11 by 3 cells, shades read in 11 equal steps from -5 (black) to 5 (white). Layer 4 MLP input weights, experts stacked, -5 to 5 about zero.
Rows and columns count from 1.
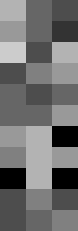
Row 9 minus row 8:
-5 0 -6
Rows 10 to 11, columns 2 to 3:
0 -2 | -1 0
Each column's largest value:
3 2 2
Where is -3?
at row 2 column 3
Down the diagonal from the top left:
2 -1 2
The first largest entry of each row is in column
1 1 1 3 1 3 2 2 2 2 3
